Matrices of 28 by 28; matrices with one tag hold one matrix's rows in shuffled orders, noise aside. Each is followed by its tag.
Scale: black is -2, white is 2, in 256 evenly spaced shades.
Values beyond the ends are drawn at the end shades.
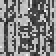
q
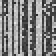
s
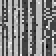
s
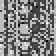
q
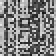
q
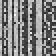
s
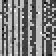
s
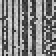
s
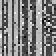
s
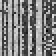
s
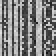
s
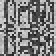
q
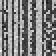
s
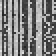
s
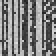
s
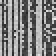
s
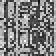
q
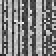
s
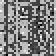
q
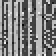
s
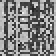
q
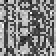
q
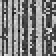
s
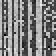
s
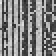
s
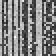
s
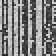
s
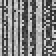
s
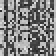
q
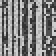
s
